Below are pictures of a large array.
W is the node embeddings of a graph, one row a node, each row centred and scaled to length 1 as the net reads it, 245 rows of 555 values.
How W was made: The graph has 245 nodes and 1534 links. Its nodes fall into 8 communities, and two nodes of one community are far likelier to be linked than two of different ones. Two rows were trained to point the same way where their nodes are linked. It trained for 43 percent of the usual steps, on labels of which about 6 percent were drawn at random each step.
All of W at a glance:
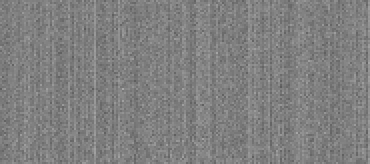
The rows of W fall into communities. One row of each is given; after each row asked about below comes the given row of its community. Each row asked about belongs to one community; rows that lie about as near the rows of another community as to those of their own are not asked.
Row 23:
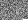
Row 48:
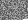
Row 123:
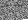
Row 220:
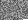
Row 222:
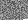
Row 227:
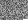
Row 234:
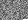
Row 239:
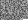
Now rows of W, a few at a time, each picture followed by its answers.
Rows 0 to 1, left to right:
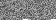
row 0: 48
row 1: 227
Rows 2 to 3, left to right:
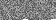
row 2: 123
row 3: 123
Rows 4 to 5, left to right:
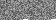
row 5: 48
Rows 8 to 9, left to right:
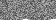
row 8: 239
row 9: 239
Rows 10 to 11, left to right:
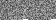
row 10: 220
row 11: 23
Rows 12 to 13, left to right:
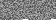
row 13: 23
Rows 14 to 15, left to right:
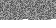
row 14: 222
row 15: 222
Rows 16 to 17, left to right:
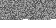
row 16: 23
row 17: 48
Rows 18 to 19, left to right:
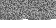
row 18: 239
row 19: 227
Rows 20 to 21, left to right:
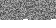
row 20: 234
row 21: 123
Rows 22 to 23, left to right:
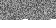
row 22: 222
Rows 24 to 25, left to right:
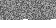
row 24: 123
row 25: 220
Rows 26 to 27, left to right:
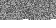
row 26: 220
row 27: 239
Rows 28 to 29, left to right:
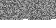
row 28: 234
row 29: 48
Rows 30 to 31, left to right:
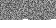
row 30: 234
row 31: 220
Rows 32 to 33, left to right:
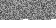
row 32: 239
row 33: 222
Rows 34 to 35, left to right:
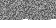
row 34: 220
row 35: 123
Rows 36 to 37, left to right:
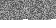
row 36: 227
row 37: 222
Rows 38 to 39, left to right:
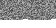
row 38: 227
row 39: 234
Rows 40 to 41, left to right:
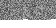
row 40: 239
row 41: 123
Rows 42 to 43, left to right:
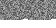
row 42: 234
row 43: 234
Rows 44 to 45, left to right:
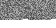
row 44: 23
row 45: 48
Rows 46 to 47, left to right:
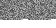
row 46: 48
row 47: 123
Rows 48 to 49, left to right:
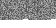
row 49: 220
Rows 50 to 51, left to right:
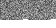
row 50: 239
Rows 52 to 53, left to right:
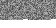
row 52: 220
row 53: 48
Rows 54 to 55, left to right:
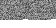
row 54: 123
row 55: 220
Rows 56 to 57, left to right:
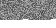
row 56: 23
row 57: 123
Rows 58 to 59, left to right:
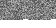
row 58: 123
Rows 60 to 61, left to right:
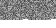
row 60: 123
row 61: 220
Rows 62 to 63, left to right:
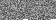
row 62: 48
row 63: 123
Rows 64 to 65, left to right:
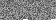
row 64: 227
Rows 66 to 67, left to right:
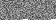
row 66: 23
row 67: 48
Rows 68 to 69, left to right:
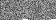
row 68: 239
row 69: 220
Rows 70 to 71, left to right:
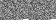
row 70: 222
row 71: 239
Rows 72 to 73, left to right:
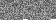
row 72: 227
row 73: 23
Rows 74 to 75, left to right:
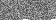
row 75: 227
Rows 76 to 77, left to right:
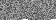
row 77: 48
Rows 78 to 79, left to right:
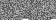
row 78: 23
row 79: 239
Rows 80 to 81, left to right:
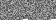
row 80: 23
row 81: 23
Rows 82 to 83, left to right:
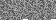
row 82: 48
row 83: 222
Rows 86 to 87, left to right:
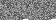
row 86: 234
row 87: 234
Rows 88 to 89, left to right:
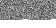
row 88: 123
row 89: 222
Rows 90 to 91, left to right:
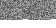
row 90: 220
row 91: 239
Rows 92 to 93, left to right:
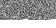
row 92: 234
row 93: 48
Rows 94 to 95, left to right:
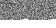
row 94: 234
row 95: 222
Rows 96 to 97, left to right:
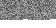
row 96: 23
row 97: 227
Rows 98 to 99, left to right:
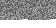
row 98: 220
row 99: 123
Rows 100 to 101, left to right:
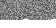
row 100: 234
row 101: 227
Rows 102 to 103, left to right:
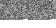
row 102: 123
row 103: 227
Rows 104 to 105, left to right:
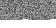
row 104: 23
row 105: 123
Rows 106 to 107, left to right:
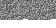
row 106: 23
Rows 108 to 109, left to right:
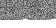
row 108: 23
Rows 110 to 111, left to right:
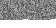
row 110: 48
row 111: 227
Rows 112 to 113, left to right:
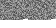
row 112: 234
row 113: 227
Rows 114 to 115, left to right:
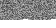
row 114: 23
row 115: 227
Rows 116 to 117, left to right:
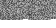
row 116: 239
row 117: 123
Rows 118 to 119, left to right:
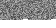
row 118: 222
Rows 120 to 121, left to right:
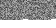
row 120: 239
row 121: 234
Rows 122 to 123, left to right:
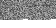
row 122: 239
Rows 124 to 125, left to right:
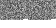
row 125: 222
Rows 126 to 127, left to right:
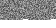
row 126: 48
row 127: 220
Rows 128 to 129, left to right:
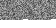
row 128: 227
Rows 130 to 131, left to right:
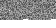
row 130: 227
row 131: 227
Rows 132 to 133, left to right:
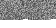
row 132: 123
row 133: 239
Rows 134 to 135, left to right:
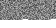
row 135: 48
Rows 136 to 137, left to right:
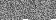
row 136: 227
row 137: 239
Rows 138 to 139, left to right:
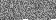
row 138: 48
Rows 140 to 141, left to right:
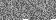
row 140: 123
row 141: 48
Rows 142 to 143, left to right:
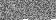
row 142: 48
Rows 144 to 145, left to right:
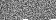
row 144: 239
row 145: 23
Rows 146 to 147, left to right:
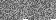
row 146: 239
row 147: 48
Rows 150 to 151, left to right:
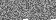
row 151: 222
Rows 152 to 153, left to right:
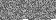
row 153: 220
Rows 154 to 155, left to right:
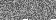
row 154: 227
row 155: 227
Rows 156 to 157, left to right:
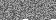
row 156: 222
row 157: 23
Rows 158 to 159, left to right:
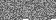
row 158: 222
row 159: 234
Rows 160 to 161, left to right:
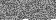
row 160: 234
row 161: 220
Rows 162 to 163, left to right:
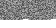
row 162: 123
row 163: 227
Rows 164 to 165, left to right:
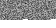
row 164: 220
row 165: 220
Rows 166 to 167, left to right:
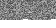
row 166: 220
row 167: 227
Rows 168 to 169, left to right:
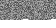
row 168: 23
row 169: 123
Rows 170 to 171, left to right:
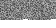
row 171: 222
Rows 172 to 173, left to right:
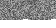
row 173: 239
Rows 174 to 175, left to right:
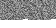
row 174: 222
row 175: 48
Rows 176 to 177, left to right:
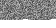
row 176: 222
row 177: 222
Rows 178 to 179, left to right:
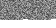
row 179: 234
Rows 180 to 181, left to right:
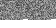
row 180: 123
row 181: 220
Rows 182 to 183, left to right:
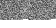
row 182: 227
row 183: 23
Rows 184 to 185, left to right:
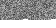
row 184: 234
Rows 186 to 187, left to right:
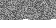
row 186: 123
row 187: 222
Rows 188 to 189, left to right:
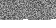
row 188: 227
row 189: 222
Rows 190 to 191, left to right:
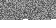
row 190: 239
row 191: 222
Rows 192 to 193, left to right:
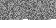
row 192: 48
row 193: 48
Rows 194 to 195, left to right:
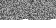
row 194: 227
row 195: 239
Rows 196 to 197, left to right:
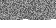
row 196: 23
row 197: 239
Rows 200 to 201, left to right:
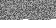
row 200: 48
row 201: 222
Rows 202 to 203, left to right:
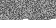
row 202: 222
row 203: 23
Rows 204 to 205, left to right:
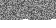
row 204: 123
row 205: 48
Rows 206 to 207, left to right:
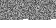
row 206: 220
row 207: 123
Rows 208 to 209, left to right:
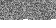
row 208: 227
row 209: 227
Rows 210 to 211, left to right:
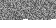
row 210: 123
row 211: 123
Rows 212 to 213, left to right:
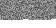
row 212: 123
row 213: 234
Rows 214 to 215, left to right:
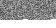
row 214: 239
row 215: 220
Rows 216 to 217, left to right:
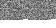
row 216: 220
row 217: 220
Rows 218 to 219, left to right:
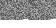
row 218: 227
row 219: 239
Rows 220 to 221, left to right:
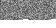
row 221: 23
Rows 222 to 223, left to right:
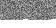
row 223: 222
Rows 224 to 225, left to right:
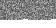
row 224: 48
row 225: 123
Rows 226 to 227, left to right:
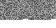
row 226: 234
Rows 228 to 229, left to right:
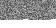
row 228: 220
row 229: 227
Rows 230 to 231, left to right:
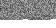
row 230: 23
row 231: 48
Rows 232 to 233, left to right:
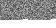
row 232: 227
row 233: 234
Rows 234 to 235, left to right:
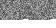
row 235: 123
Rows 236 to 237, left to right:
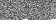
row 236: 234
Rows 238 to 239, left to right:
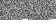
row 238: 48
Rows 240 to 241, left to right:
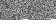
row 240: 239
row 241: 239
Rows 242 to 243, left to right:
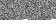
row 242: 48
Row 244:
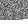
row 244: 48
